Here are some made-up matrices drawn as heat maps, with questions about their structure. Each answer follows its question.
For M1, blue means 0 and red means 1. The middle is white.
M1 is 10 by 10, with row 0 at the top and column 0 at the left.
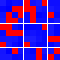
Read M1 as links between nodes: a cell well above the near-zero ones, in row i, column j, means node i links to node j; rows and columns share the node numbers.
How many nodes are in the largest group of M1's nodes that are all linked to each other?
4
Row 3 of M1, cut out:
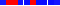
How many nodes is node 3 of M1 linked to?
3
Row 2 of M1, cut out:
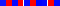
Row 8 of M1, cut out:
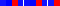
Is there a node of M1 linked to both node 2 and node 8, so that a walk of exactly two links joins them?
no
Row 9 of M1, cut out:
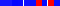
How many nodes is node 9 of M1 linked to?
2
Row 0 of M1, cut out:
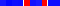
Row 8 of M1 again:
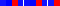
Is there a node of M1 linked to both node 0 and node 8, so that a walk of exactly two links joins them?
no
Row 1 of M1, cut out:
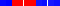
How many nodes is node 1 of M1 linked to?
4
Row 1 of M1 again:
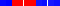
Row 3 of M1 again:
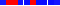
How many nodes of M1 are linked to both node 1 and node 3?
2
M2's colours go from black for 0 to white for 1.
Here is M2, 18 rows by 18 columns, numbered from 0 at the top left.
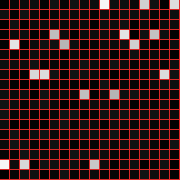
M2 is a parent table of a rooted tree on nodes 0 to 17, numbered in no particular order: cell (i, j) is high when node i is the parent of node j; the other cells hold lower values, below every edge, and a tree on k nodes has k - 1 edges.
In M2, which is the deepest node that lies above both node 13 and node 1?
4
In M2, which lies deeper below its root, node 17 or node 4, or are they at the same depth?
node 17
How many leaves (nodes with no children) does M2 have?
12
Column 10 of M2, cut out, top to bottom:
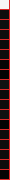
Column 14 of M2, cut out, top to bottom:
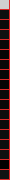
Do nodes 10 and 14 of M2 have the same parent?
yes
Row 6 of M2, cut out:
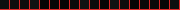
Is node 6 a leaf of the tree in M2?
yes
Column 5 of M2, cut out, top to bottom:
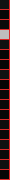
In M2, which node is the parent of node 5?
3
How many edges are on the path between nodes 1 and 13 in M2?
2
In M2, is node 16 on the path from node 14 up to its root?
yes
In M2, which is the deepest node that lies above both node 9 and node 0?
16
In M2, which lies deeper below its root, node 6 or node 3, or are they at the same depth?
node 6
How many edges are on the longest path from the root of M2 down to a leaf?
3
